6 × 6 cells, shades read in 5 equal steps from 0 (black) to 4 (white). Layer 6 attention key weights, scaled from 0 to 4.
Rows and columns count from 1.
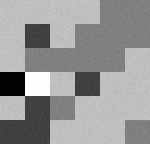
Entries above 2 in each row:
4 2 2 4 4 3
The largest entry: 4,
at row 4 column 2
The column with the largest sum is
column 3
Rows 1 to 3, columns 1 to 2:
3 3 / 3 1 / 3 2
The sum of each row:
16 13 14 14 15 13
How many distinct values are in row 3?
2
